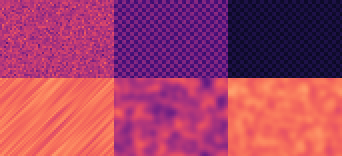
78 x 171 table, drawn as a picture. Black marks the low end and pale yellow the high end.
The table splits into 2 rows of 3 panels. Panel 1,1: middling, fine-grained. Panel 1,2: low, checkered. Panel 1,3: very low, checkered, faint in contrast. Panel 2,1: high, slanting up to the right, faint in contrast. Panel 2,2: middling, blotchy. Panel 2,3: high, blotchy, faint in contrast.
